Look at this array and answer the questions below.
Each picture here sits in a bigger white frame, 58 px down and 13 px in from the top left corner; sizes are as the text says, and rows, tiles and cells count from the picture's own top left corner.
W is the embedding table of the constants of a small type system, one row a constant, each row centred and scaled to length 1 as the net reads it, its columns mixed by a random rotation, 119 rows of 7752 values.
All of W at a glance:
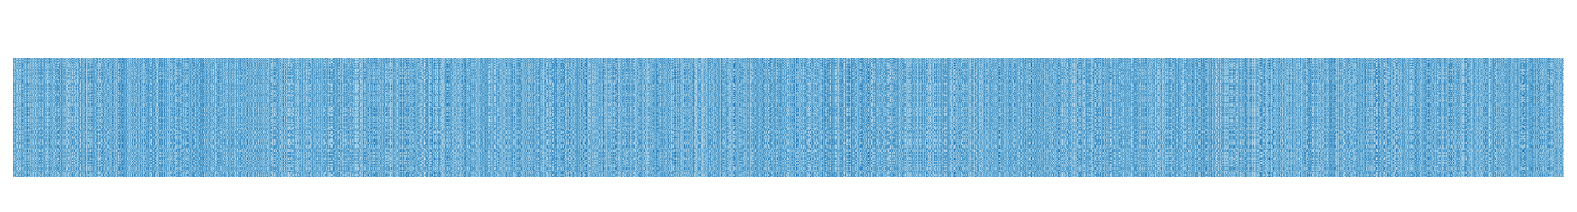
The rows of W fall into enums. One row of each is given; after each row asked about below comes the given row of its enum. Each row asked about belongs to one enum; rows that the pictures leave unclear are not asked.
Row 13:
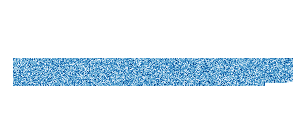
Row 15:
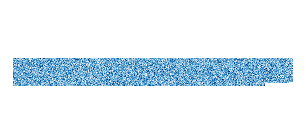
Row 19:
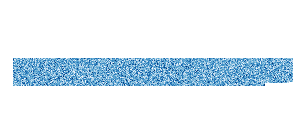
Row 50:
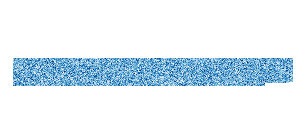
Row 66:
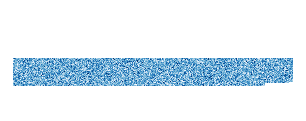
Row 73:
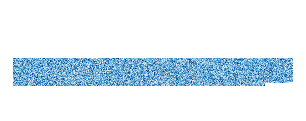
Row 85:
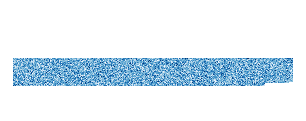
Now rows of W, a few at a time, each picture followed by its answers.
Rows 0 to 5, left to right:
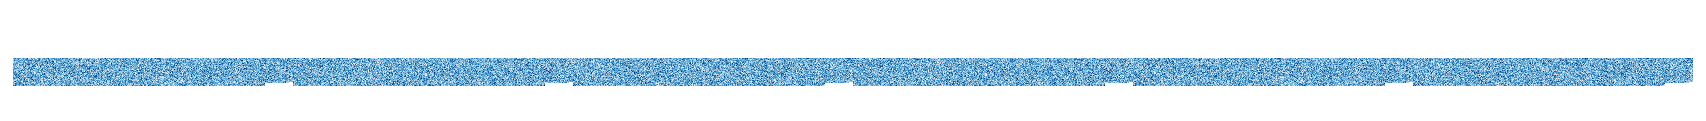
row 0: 50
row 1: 15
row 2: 85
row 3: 15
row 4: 50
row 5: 85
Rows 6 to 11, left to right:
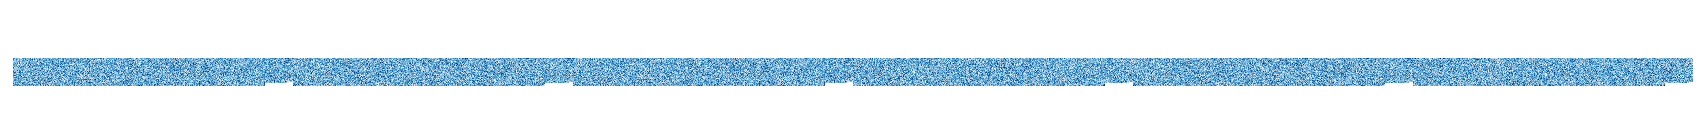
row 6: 13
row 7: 85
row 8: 13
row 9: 19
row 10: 85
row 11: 15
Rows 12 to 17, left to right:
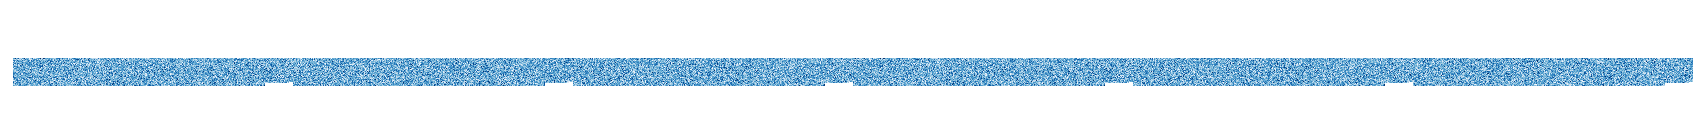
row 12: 15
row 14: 19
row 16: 19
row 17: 66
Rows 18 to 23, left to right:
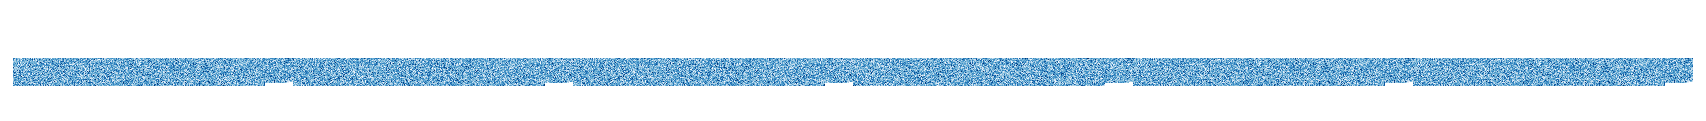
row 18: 13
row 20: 19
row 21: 85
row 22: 13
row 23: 13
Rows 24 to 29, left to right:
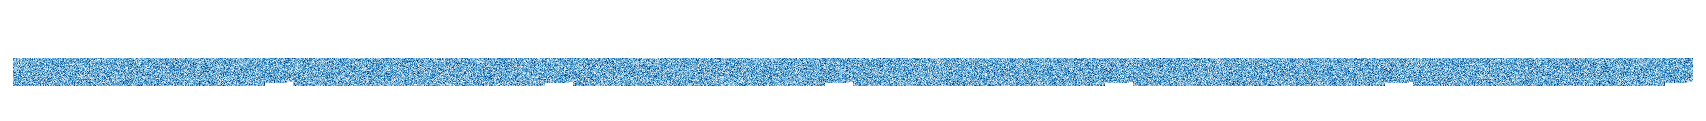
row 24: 13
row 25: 66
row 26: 50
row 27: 15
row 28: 15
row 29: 13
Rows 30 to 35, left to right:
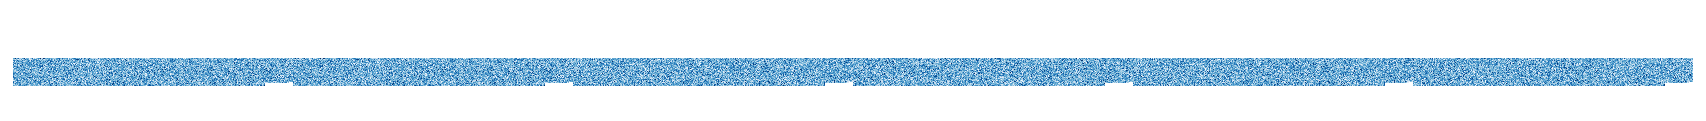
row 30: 15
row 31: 15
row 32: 13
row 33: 50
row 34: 13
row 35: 19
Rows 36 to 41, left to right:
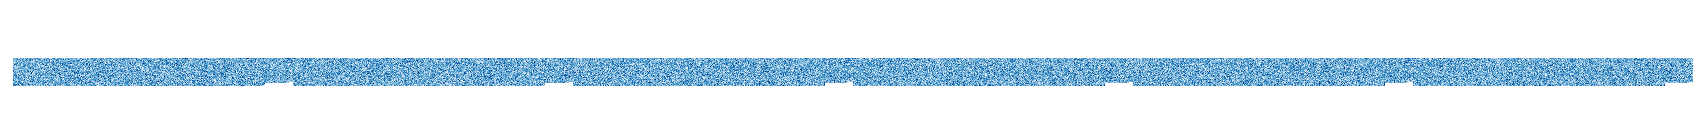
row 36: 85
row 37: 66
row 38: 13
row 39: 15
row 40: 13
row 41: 15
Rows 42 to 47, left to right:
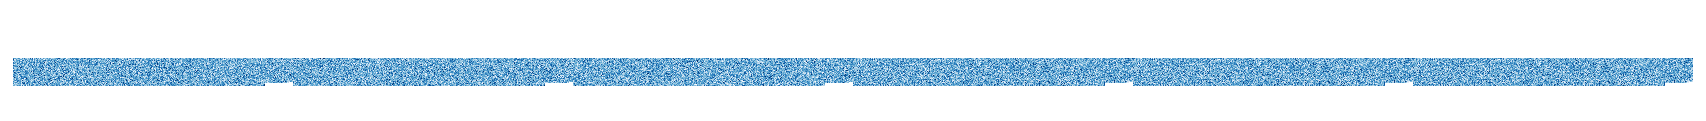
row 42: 19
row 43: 15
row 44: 66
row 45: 13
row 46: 13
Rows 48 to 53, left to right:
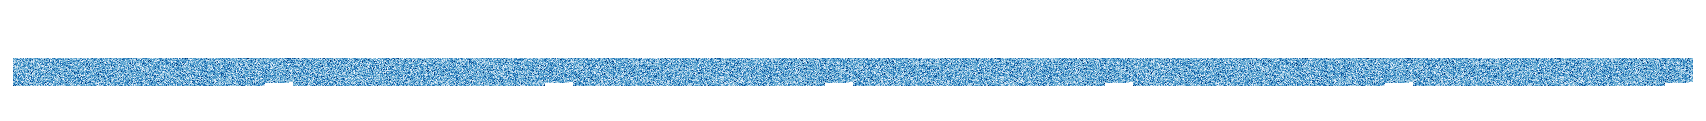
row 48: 85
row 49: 73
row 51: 50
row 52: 85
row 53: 50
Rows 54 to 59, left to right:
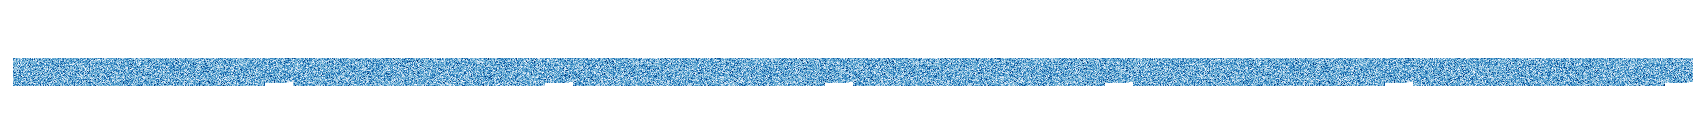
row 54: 13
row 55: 66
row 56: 50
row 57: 50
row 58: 13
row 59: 19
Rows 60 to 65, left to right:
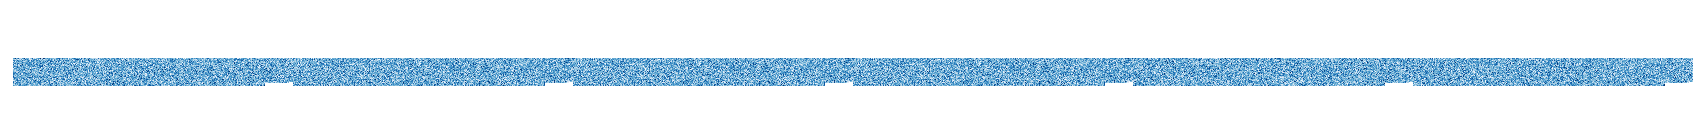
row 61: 13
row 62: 13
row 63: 13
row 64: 50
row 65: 19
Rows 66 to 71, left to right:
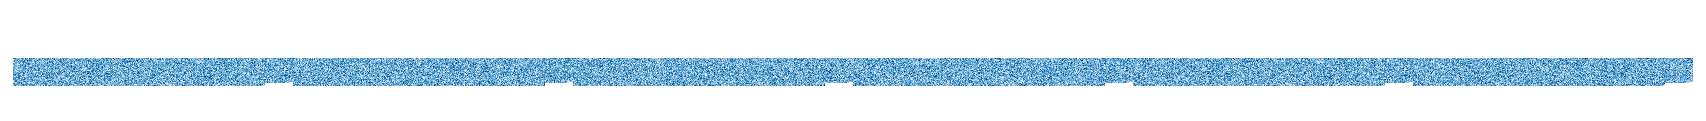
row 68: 15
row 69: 50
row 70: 66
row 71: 85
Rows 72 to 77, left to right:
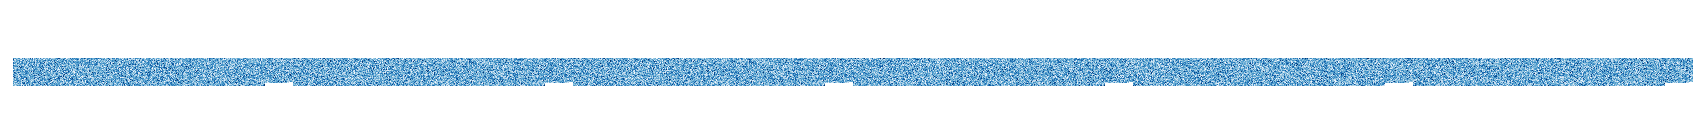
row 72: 19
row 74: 73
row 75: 15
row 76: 85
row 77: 50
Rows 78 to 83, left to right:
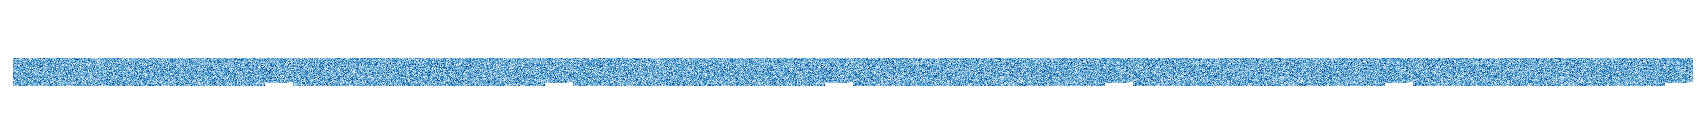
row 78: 15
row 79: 19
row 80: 15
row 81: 50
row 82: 50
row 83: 50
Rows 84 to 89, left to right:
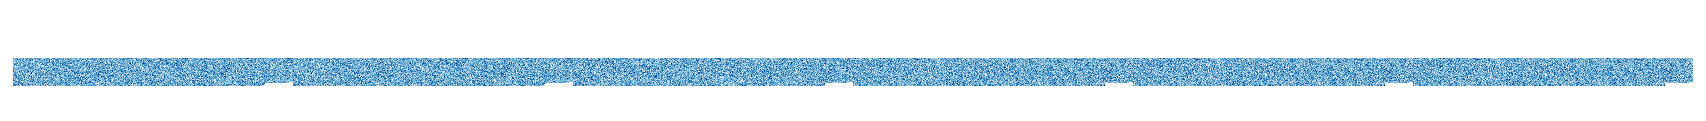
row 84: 85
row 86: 50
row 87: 15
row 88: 15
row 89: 15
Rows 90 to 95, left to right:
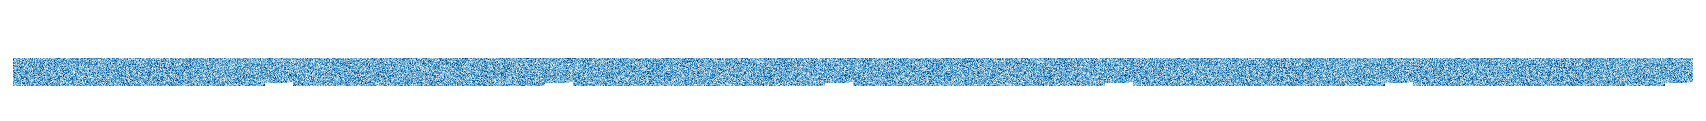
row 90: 19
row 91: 85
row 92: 66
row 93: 66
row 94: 19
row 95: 19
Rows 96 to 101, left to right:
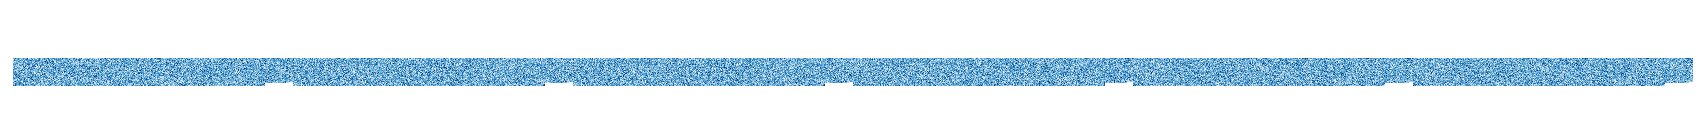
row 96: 50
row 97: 19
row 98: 19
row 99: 13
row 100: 85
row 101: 85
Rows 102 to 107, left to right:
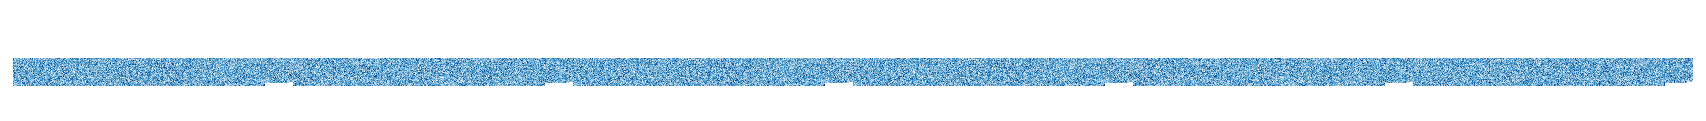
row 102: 19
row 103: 50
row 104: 19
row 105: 19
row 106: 50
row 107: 13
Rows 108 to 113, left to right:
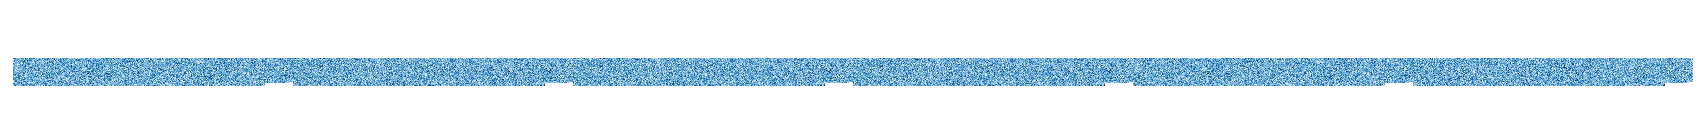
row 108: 66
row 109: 15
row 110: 15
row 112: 66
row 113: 19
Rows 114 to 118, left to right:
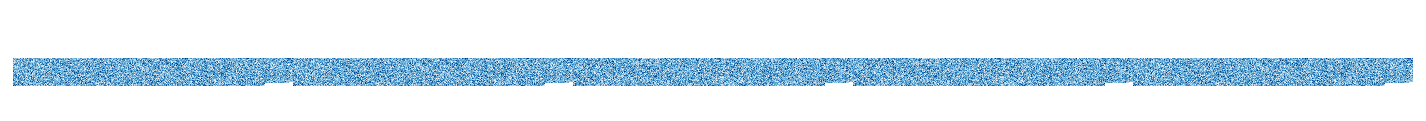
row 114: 85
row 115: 85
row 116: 50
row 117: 50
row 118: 85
